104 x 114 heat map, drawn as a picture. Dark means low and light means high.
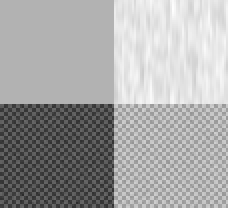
The table splits into 2 rows of 2 panels. Panel 1,1: high, flat. Panel 1,2: very high, streaked downward, faint in contrast. Panel 2,1: low, checkered. Panel 2,2: high, checkered.
